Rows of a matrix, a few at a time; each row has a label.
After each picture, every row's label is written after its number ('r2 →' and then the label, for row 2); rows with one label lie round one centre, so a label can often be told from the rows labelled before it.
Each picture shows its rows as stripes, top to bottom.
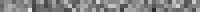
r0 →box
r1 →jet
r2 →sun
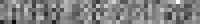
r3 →jet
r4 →box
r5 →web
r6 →box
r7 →box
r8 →web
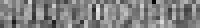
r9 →sun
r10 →box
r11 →box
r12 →box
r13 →box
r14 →web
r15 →web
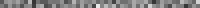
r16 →sun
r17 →box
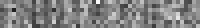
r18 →box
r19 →jet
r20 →web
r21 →jet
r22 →jet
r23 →box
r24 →sun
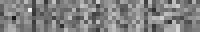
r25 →box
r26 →jet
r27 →sun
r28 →jet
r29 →web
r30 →box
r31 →jet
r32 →jet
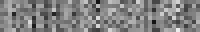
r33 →jet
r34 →box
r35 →jet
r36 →web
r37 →box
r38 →sun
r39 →box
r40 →jet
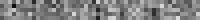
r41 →box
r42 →web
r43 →jet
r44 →sun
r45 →jet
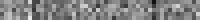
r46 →sun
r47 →jet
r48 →box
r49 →sun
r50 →sun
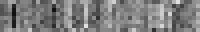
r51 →jet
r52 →web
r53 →web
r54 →web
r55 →web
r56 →web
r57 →web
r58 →sun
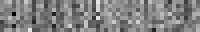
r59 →box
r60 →box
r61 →box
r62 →web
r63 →box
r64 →jet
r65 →web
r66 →sun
